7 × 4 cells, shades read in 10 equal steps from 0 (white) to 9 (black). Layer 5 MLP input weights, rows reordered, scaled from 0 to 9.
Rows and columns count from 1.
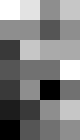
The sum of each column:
41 29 36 20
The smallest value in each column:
0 1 3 0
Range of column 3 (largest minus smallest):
6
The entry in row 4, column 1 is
6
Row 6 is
8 7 4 2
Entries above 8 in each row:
0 0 0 0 1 0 1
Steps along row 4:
down same down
